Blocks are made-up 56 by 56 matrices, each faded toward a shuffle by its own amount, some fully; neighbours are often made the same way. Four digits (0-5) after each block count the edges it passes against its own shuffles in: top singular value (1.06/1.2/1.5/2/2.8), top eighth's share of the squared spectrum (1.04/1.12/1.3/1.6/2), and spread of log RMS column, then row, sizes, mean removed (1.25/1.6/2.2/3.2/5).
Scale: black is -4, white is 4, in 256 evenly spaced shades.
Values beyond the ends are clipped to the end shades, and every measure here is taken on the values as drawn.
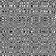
4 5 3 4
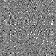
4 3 1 1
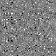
3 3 1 1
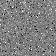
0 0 0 0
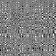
4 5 3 3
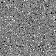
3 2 0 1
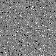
1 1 0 1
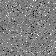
2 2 0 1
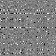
4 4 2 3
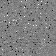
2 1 0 0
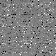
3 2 0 1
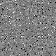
3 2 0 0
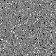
3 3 1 0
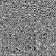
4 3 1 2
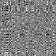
4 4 2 2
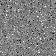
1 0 0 0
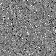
1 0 0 0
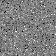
1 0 0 0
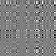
5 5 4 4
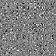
4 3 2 2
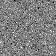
0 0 0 0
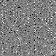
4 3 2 1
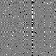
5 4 2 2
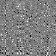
4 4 2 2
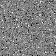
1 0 0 0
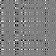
5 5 4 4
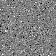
0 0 0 0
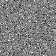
2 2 0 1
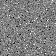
0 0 0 0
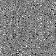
3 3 1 1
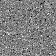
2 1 0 0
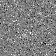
1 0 0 0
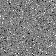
0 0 0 0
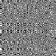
4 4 2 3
